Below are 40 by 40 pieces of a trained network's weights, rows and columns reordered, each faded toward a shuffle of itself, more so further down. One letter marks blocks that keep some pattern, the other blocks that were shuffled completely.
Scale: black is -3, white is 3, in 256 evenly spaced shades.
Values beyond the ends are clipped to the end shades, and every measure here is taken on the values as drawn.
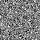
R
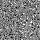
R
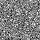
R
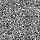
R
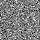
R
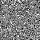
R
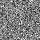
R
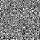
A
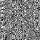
A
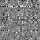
A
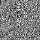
A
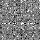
A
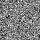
R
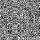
A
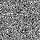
R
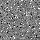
R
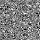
A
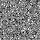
R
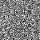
A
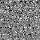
A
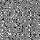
A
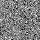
R
